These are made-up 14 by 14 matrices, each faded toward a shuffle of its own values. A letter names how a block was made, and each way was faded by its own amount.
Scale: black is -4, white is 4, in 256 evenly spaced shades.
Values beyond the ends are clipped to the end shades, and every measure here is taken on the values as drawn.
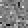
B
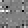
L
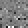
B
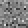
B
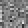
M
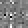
L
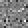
B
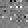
L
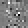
L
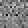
B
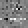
L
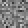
M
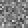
M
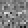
B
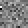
M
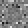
B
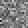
M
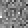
M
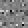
L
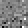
B
